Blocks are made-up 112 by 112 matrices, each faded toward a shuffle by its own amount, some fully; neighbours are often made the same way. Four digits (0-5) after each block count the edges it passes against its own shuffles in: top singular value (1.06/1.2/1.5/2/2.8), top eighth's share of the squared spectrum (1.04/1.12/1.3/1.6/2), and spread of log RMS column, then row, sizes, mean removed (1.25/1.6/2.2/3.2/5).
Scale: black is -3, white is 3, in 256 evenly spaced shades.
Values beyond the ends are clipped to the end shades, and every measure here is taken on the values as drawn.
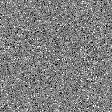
3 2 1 0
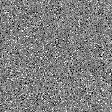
3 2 1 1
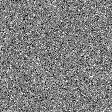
0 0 0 0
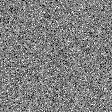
0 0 0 0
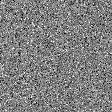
0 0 0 0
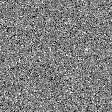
0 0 0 0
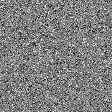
0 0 0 0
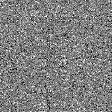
3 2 1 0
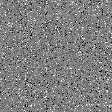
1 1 2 1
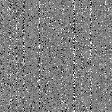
2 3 3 0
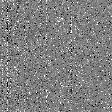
2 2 2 0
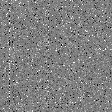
2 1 1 0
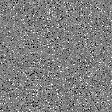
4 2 1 1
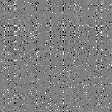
5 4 2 2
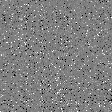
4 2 1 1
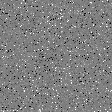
0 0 0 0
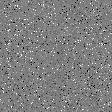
2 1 0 0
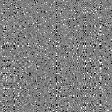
5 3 3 2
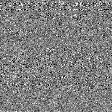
1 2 0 3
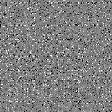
4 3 1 2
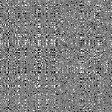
5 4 3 3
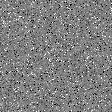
2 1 0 0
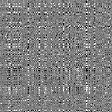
5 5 4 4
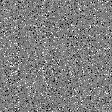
3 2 1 1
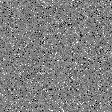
3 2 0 1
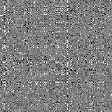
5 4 3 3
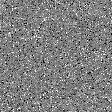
2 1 0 0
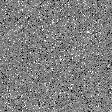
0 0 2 0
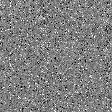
0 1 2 0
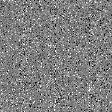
1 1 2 0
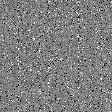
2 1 2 0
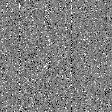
2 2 3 0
